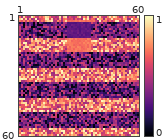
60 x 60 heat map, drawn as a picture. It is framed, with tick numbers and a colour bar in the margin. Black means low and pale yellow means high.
The top middle is the smoothest part. There is no overall slope. Stripes running across repeat 4 times from top to bottom. An odd patch, calmer than its surroundings, sits in the top middle.
